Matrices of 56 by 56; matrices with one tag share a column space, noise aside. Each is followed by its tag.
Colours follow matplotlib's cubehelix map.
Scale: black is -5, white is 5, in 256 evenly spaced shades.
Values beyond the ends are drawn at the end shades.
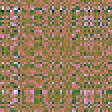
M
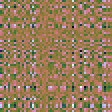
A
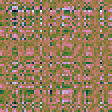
M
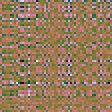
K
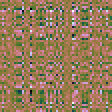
M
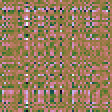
M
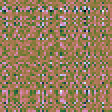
M
